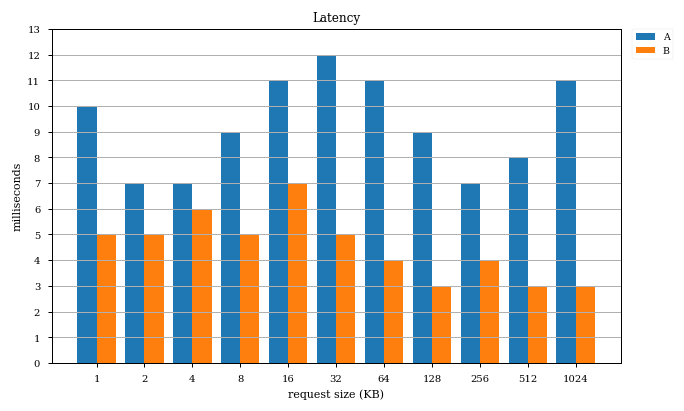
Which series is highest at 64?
A
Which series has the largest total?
A
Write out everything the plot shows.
Title: Latency
x-axis: request size (KB), ticks 1 2 4 8 16 32 64 128 256 512 1024
y-axis: milliseconds, ticks 0 1 2 3 4 5 6 7 8 9 10 11 12 13
Legend: A, B
Values:
A: 10 7 7 9 11 12 11 9 7 8 11
B: 5 5 6 5 7 5 4 3 4 3 3
